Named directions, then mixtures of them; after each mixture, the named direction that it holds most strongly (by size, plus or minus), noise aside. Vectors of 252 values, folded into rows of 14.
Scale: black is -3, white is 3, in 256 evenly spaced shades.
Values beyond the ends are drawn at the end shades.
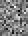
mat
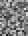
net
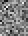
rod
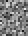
net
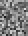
net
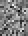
mat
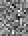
mat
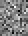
mat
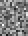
net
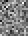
rod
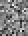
mat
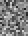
net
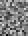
net
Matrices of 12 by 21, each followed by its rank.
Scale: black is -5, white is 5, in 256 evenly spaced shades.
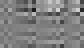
two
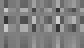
one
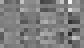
two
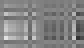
one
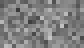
full rank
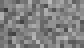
full rank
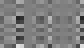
one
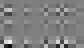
one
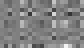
two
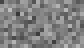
full rank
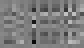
two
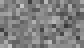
full rank
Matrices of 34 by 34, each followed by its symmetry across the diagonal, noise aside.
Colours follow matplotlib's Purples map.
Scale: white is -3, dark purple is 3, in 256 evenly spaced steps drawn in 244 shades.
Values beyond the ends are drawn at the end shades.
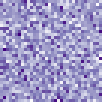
antisymmetric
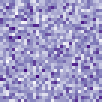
neither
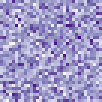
neither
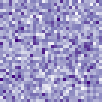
antisymmetric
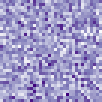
antisymmetric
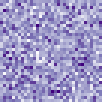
neither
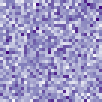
neither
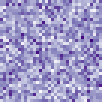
antisymmetric
